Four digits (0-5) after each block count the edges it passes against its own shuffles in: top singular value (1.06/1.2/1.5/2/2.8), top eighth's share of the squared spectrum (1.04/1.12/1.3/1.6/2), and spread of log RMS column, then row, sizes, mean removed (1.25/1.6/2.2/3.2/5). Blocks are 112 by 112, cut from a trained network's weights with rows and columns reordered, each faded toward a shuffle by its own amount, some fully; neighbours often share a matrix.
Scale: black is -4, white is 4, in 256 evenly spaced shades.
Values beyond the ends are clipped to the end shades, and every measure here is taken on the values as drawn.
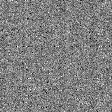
2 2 0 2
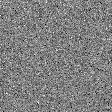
0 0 0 0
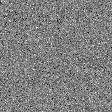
0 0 0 0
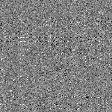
3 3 1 2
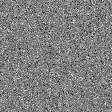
0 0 0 0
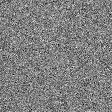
0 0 0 0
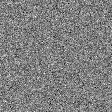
0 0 0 0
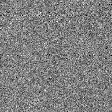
3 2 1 2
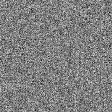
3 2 0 1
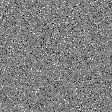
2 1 0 0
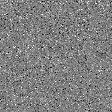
3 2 0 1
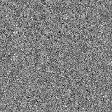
3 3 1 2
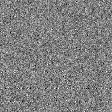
2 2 0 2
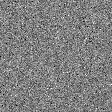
1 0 0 0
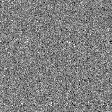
2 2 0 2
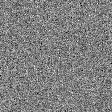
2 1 0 0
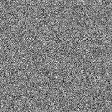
4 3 1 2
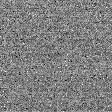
2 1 0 0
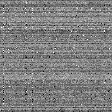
5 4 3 2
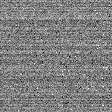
4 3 1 1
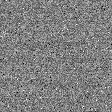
1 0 0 0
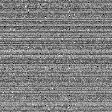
5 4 2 3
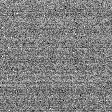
3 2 0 0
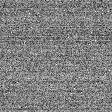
3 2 0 0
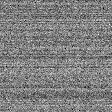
4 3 0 1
